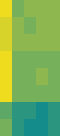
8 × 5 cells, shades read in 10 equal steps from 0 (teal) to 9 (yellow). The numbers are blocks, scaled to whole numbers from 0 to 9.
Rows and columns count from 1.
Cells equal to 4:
14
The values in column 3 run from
0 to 5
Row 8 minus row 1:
-5 -3 -5 -5 -4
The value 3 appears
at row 7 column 1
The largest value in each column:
9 5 5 5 5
